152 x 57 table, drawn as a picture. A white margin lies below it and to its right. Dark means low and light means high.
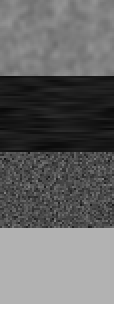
The table splits into 4 rows of 1 panel. Panel 1,1: middling, blotchy, faint in contrast. Panel 2,1: very low, streaked across, faint in contrast. Panel 3,1: low, fine-grained. Panel 4,1: high, flat.
